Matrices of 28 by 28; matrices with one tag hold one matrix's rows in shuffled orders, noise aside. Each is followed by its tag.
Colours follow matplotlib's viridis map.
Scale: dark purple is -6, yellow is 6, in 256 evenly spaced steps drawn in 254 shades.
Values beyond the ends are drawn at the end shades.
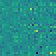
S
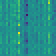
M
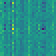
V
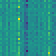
M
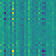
V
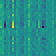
V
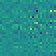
S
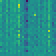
M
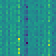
M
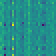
V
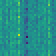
M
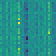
M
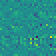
S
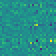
S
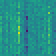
M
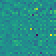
S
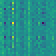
V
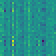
V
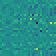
S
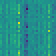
M
